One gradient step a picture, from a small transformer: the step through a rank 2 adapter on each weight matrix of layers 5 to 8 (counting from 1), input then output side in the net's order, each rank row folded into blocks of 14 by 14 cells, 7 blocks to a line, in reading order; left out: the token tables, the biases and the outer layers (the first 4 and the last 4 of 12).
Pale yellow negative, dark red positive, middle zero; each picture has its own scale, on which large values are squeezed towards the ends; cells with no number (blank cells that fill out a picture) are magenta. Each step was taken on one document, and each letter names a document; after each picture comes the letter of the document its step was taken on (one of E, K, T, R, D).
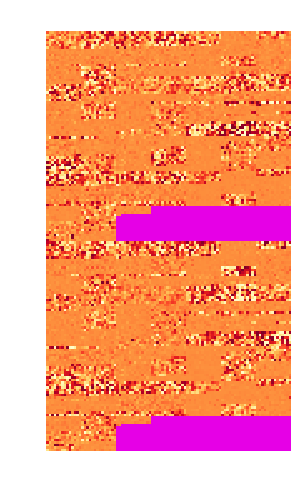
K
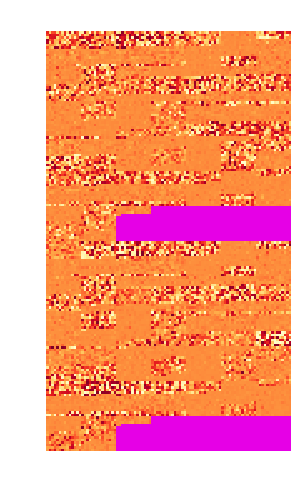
K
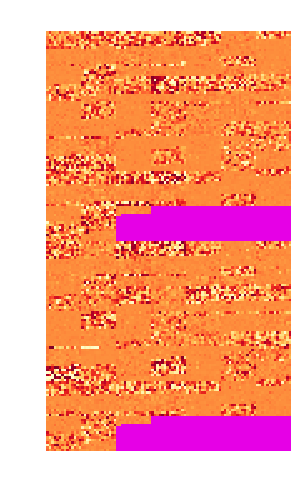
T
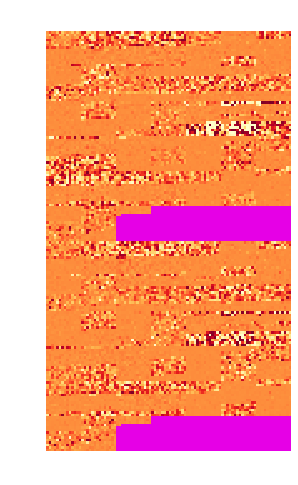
T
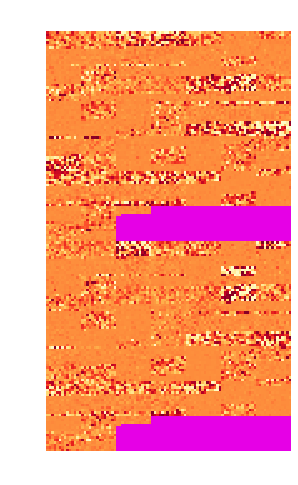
T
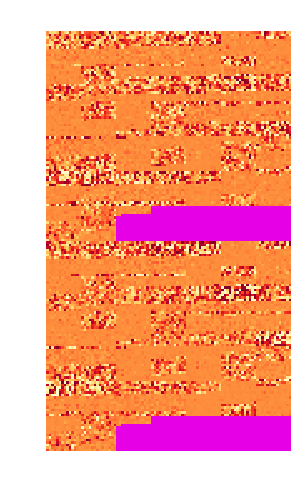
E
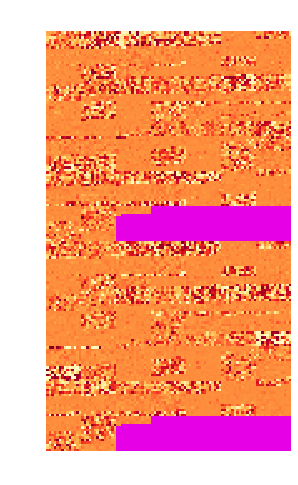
E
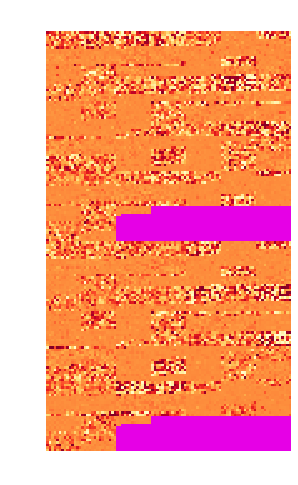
K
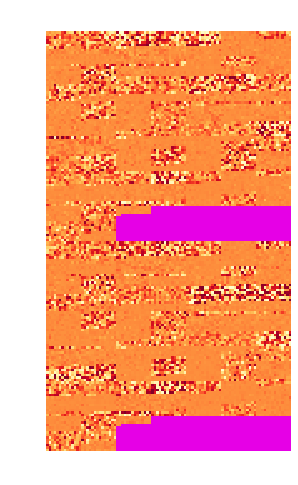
E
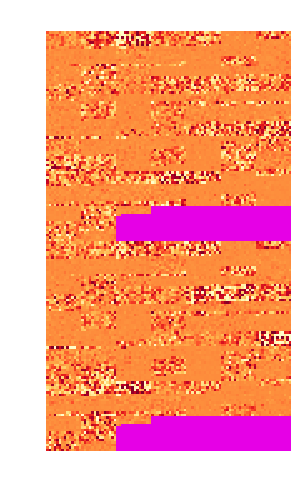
K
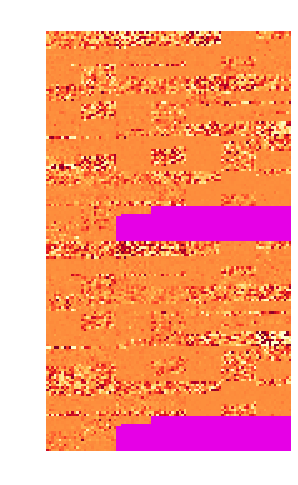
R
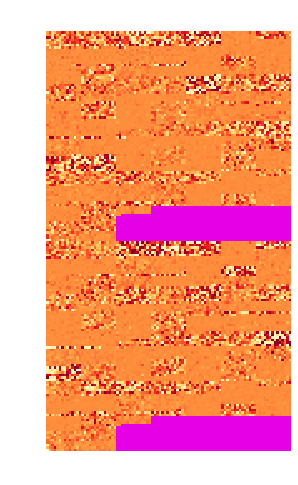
R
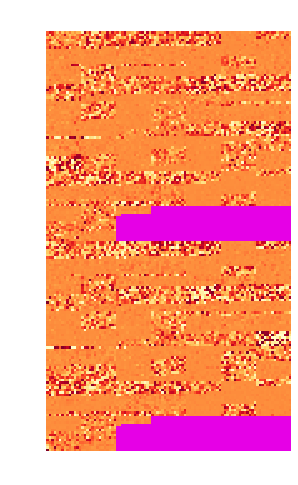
R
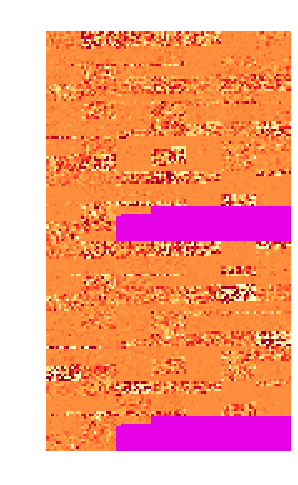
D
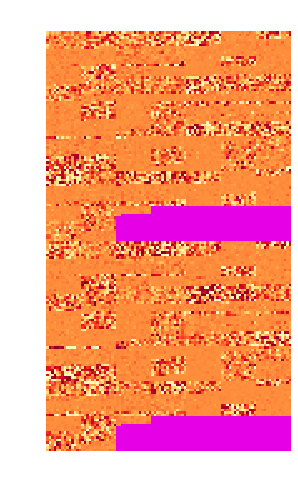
E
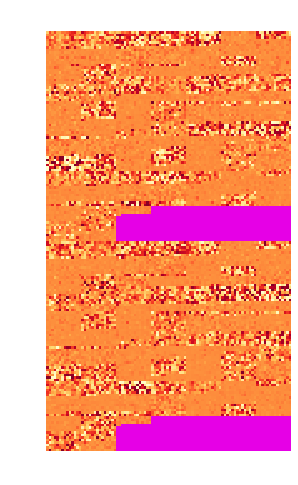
E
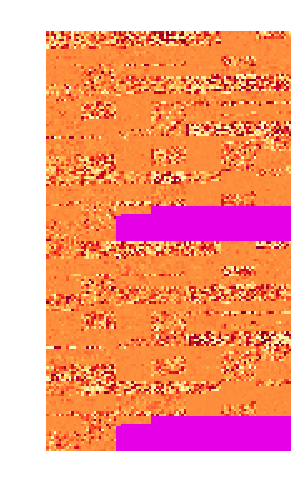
R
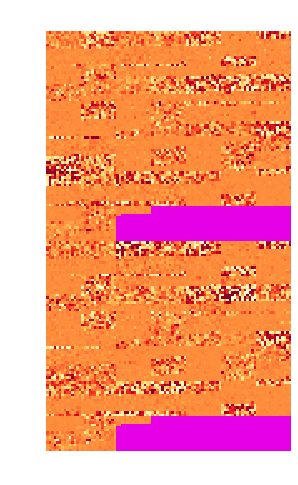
T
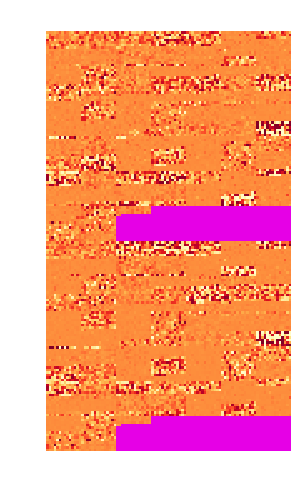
T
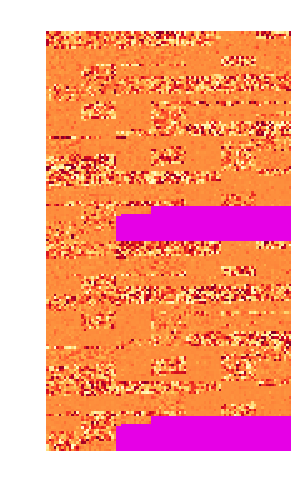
K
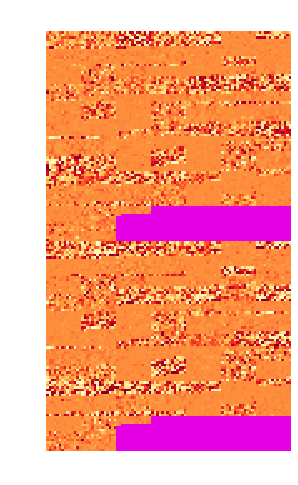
R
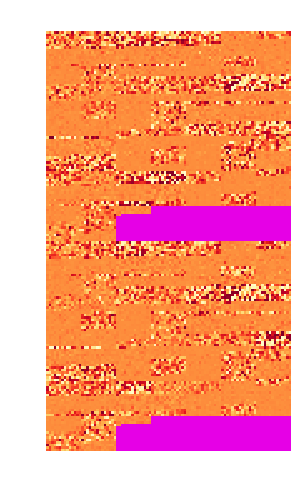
T
